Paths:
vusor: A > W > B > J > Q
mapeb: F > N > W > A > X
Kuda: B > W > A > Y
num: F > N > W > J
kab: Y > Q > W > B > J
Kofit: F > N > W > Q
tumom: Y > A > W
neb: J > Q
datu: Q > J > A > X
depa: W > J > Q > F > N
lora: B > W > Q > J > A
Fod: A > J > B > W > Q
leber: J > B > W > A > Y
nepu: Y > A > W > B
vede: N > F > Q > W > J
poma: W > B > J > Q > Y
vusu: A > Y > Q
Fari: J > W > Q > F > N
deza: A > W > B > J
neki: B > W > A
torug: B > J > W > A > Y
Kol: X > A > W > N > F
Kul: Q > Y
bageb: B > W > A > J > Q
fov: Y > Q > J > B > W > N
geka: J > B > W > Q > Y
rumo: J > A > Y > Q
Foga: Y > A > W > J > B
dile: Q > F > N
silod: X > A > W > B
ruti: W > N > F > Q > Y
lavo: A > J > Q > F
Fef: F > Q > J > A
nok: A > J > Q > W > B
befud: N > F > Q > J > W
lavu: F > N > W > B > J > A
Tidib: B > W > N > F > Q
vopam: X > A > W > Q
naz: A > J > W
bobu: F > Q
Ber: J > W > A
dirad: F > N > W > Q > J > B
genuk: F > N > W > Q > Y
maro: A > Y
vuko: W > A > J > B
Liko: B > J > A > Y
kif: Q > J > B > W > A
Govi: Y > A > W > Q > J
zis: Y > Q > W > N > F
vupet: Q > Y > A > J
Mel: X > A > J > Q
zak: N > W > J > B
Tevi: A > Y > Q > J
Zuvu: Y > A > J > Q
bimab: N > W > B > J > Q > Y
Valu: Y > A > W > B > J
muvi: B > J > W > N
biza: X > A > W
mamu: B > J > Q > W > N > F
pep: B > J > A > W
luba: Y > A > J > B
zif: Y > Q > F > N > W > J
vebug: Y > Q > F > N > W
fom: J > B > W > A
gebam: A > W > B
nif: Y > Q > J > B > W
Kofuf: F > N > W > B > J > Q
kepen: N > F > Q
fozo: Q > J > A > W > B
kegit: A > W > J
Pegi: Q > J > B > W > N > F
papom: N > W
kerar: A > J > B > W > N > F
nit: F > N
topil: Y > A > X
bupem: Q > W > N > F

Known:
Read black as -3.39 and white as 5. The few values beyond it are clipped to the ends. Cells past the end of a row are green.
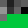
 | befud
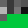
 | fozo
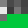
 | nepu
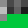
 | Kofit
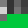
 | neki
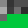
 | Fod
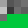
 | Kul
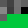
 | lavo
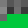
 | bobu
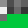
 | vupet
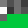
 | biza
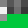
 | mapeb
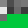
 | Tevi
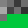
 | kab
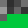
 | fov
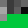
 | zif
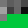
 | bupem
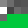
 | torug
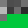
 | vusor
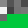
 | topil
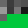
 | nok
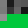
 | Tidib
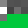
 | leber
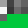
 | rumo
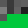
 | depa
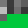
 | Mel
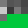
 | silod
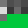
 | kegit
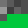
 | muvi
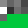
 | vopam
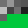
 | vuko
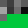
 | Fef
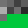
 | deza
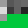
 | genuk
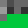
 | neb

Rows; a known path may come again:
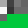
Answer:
vusu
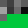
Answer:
Fef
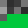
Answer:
nif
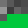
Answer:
muvi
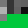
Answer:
vebug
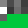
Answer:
tumom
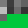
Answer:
Mel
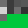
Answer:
kif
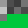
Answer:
geka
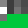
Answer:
Kuda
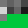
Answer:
Kol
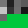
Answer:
bageb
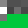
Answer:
leber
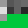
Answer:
genuk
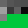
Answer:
vede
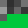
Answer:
fov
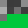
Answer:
poma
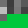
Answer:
datu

